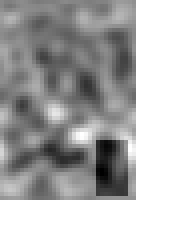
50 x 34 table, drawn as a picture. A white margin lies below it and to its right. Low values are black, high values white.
Values change most from cell to cell in the bottom right. There is no overall slope. The ninth with the lowest average is the bottom right. The texture is blotchy. An odd patch, lower than its surroundings, sits in the bottom right.
